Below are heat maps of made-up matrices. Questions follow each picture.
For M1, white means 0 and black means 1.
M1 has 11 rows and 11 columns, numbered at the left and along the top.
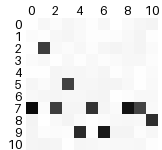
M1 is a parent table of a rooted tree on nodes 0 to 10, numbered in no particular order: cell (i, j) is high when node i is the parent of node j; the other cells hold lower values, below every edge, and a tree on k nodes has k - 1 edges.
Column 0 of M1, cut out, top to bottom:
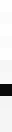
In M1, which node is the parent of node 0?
7
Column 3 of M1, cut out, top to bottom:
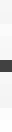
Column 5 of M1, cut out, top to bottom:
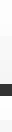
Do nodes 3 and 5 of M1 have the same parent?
no
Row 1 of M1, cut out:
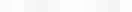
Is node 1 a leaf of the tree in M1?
yes
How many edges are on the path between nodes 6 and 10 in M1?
4
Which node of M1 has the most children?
7
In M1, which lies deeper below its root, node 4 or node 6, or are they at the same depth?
the same depth
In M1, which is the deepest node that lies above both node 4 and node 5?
7
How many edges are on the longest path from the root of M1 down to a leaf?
2
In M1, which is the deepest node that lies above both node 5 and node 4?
7
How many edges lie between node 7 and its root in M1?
0
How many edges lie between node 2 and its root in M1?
1
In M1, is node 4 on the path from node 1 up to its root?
no
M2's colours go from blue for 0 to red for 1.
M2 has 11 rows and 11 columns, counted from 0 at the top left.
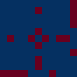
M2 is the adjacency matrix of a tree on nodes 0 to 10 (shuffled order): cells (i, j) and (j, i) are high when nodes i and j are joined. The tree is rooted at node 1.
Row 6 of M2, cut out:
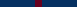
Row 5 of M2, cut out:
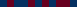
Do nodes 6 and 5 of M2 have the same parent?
no
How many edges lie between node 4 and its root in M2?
2
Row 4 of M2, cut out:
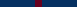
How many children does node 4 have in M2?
0
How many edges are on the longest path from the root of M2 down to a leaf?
2
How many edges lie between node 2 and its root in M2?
2
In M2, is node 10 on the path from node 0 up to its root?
yes
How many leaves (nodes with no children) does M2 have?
8
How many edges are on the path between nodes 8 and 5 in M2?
1
